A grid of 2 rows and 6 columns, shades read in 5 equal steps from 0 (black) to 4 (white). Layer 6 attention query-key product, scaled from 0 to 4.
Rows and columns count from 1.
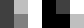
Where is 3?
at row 1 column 2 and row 2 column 6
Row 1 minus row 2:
0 1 0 0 1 1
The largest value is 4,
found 3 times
